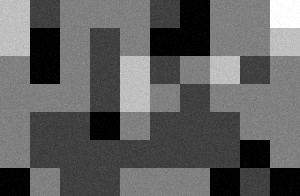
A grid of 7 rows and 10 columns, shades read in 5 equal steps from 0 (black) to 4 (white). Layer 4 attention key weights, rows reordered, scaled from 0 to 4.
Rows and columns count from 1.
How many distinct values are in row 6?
3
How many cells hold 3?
6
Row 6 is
2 1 1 1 1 1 1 1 0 2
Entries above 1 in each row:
7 6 6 8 4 2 4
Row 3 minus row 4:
0 -2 0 0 0 -1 1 1 -1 0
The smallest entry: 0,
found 10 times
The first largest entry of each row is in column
10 1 5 5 1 1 2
